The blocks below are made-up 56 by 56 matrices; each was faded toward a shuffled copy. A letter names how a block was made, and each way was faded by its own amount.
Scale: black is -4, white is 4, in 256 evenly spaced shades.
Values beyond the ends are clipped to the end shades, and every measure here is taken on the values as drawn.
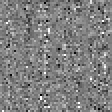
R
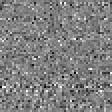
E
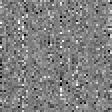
R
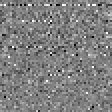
E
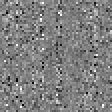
R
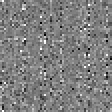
R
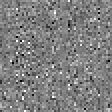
R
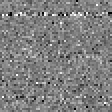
E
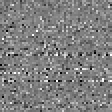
E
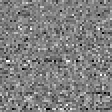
E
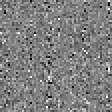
R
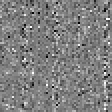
R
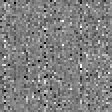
R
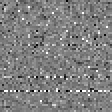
E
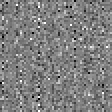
R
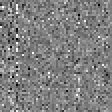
R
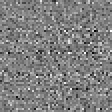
E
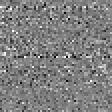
E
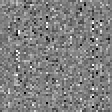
R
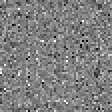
R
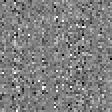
R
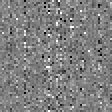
R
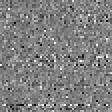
E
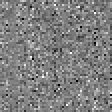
R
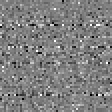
E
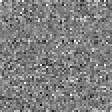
E
